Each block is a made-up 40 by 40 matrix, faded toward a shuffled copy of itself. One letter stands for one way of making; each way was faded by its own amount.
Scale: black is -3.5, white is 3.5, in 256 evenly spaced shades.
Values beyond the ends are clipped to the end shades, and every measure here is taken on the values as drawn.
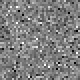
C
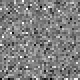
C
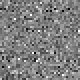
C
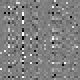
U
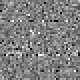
C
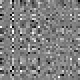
U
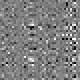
U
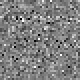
C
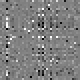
U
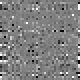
U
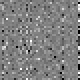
U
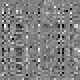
U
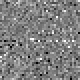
C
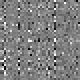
U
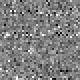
C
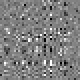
U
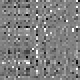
U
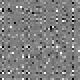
U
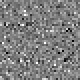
C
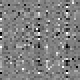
U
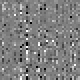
U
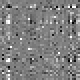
U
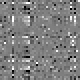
U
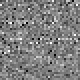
C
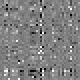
U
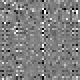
U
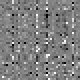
U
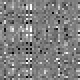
U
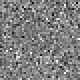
C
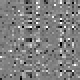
U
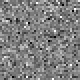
C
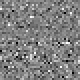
C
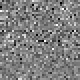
C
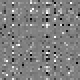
U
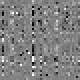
U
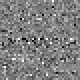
C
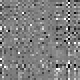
U
